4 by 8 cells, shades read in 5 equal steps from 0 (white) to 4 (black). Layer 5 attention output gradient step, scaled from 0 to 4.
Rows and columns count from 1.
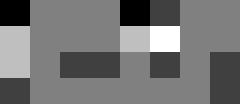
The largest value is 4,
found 2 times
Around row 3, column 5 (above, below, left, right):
1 2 3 3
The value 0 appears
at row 2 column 6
